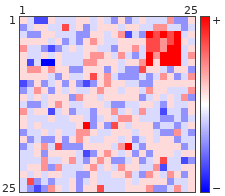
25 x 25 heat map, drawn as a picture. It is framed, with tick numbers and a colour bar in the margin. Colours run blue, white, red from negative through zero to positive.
Neither half mirrors the other. The ninth with the highest average is the top right. On average the colour sits 50% of the way up the scale. In the top right lies a patch that is higher than the rest. There are no regular stripes.
